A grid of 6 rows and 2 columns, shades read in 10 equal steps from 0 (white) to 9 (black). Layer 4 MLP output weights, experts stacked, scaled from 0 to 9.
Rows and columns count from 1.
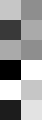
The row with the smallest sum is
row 5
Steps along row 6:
down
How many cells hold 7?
1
